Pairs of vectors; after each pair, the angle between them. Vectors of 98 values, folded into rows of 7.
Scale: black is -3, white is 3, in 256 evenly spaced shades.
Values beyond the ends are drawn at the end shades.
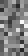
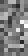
nearly parallel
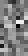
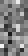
partly opposed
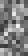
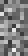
orthogonal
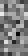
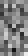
partly opposed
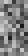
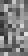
nearly opposite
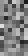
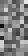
nearly opposite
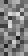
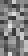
partly aligned
